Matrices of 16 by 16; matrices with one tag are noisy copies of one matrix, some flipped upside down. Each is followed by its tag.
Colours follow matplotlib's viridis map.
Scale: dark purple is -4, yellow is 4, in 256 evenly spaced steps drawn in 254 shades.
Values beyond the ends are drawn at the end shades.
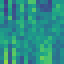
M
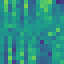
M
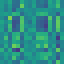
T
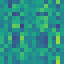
T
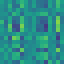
T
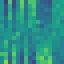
M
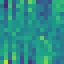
M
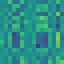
T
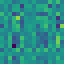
T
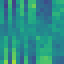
M
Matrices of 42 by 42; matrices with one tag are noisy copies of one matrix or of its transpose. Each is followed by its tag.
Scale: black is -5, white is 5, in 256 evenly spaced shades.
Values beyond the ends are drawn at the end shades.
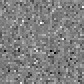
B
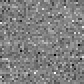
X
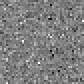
B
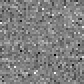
X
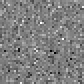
B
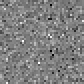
B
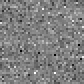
X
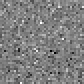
B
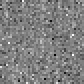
X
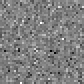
B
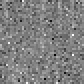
X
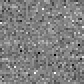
X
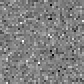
B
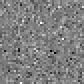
B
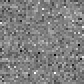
X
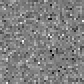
B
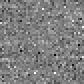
X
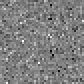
B
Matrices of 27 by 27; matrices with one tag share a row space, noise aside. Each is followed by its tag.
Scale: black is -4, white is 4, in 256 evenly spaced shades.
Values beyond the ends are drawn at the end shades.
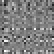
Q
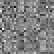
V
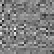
V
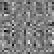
Q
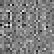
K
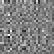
K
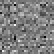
V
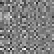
K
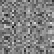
Q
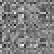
V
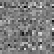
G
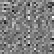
Q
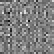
K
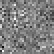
V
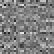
V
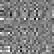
K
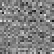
G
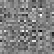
G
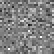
G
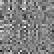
K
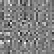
K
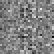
G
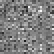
G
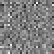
K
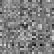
G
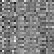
V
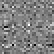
Q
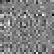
K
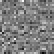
V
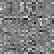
G
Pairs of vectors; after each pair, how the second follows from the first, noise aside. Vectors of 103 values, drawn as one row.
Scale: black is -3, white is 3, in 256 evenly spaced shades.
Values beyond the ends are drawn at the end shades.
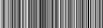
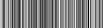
copied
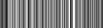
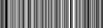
copied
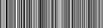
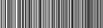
sign-scrambled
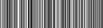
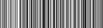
sign-scrambled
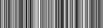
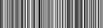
sign-scrambled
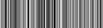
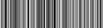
copied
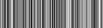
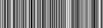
copied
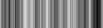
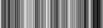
copied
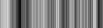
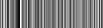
sign-scrambled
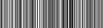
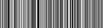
sign-scrambled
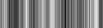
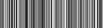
sign-scrambled
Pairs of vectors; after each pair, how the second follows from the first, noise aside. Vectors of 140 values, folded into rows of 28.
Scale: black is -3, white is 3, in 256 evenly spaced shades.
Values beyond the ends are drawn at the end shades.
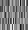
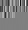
partly zeroed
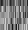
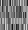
sign-scrambled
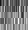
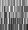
reversed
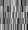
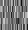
sign-scrambled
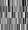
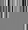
partly zeroed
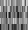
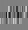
partly zeroed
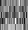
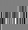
partly zeroed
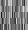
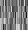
reversed
